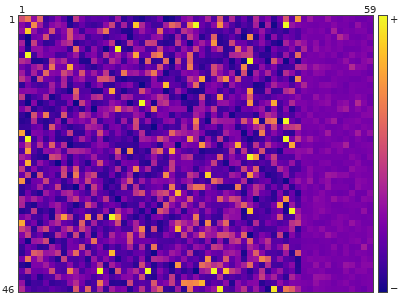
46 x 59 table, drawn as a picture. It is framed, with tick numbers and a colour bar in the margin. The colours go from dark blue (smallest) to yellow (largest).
Seam: vertical, 80% of the way across, the right part calmer. Grain: fine. Mirror symmetry: none. Histogram: skewed, a long tail of high values. Stripes: none.
